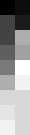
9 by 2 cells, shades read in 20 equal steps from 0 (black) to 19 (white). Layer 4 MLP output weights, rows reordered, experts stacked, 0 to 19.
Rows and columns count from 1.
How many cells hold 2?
1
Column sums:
90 113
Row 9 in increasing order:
16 18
